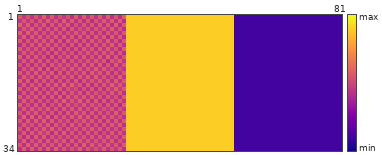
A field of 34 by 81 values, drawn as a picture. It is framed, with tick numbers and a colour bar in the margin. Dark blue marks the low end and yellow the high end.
It is made of 1 by 3 panels. Panel 1,1: middling, checkered. Panel 1,2: very high, flat. Panel 1,3: very low, flat.
